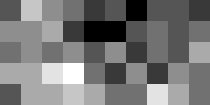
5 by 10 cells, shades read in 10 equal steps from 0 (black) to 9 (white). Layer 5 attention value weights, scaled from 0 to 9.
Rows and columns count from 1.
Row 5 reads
3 6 6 7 6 4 4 8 6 4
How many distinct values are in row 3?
5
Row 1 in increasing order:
0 2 2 3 3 3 3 4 5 7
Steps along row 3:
up down up down up down up down up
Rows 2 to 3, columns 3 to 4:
6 2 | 4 5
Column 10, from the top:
2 4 6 4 4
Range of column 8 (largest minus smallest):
6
